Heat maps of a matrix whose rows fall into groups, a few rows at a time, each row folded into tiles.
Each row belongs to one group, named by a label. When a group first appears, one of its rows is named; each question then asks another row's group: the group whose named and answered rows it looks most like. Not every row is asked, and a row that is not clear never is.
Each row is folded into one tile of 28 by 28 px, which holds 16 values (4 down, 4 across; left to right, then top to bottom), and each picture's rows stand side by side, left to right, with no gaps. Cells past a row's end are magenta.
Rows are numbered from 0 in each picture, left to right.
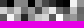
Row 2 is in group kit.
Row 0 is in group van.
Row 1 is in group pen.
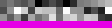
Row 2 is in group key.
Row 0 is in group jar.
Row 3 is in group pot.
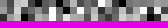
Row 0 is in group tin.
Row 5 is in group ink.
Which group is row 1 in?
key
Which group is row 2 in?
pen
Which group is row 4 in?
key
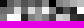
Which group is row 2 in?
pot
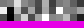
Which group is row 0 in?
ink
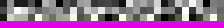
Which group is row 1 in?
van
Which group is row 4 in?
van
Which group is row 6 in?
tin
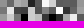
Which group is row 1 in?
kit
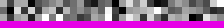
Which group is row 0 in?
ink
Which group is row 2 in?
pot
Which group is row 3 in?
key
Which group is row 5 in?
jar
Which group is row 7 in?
van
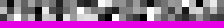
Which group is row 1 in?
ink
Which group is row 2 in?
pen
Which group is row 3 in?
kit
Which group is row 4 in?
pot
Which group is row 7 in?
kit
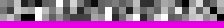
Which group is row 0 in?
jar
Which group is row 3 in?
key
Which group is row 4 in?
key
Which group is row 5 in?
key
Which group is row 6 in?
key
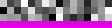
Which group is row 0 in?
pot
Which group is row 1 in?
kit
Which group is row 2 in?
kit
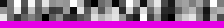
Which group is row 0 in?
kit
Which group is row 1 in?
ink
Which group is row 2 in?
pot
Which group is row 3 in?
key
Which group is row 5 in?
kit
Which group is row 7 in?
ink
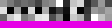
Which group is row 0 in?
tin
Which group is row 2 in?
ink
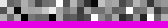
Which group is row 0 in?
pot
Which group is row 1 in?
jar
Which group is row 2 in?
ink
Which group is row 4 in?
ink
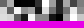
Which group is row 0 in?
jar
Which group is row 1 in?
kit
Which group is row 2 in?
pen
